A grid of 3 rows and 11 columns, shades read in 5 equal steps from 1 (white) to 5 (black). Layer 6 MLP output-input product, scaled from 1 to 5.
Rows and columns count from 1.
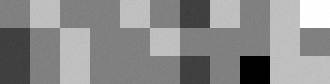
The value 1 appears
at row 1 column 11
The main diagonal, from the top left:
3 3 2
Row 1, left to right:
3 2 3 3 2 3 4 2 3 2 1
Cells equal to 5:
1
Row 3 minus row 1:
1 1 -1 0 1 0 0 1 2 0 1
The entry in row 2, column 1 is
4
